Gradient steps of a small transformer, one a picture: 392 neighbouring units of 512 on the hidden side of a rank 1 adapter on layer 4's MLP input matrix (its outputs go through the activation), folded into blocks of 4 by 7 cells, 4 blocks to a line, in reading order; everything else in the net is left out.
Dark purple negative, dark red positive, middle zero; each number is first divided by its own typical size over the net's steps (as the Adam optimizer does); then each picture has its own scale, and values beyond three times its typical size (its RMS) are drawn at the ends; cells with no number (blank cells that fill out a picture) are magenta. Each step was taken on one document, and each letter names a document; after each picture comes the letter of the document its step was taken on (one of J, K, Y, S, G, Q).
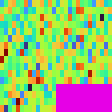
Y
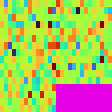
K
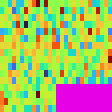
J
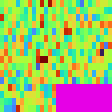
Y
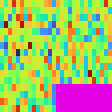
J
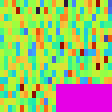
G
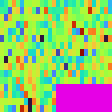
G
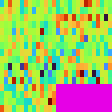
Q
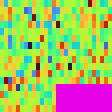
K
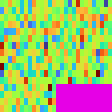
Y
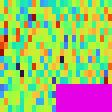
J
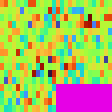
Q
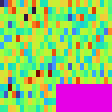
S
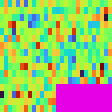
Q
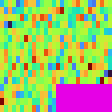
S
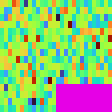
G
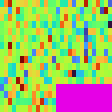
G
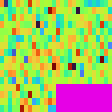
K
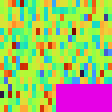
Q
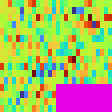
Q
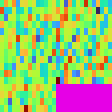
G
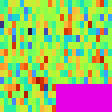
Y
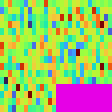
Q
